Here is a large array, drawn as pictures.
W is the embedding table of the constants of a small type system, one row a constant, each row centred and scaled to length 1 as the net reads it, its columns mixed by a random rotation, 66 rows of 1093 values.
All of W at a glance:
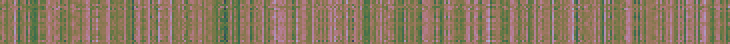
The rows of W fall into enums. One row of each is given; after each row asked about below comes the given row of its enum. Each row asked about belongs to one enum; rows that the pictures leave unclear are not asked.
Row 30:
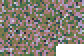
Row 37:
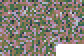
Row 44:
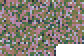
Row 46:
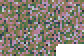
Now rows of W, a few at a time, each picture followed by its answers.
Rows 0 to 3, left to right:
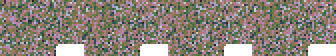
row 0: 44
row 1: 46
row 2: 46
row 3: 46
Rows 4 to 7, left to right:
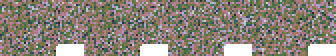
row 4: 46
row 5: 46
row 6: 37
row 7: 30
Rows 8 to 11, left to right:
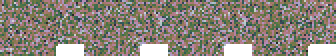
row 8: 30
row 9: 37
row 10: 37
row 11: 46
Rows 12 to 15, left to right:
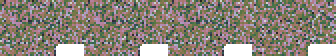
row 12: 44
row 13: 44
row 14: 44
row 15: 30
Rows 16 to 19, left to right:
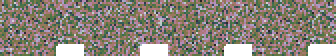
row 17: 37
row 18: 46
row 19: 30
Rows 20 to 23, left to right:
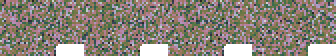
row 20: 44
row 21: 46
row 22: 44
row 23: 30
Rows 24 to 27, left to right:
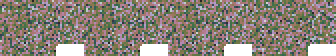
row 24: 46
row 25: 46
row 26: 46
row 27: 30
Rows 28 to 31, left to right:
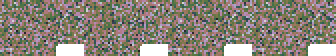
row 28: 30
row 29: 46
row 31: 30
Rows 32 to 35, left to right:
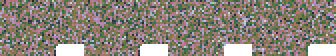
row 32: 44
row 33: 44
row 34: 37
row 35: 30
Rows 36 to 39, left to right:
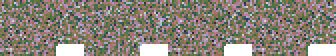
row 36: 30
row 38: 30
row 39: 30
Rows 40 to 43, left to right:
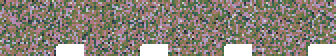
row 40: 44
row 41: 46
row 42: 30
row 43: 30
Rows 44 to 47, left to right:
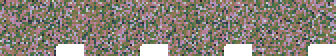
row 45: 46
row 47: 30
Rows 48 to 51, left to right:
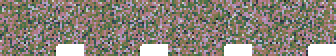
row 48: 46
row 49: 46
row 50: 30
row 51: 44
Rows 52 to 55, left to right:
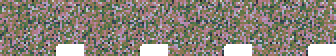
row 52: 46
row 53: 46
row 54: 44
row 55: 44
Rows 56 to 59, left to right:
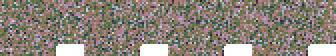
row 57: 46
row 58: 44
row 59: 44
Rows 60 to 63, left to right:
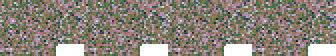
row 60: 30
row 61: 30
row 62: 30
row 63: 30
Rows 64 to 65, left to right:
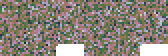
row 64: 46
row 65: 37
